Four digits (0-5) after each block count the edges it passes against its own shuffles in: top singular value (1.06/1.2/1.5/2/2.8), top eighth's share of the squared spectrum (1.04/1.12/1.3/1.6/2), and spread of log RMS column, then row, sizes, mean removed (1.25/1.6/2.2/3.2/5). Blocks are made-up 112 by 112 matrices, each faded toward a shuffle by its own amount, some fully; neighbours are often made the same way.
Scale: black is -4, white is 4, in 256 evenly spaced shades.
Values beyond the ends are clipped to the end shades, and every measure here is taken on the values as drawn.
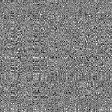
5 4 3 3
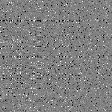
4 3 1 2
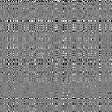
5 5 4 4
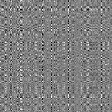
5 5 4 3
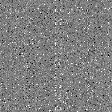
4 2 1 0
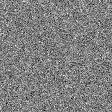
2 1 0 0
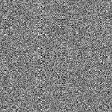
4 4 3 2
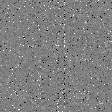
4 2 1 1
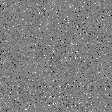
2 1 0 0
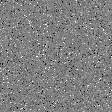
2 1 0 0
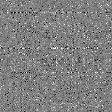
4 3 1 2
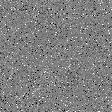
3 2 0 1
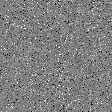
0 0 1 0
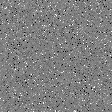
2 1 0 0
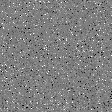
2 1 0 0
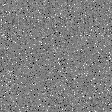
1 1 0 0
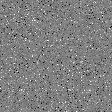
2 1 0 0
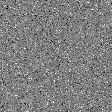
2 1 0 0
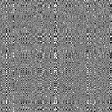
5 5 4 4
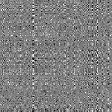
5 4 3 3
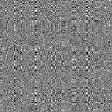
5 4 3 3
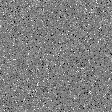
1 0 0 0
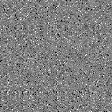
4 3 1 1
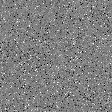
0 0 0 0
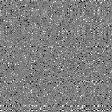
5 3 2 2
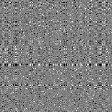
5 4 3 3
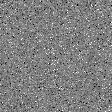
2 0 0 0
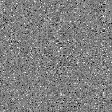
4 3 1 1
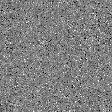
3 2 1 1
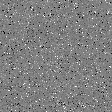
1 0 0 0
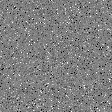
0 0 0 0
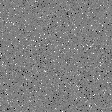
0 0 0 1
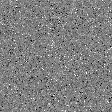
0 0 0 0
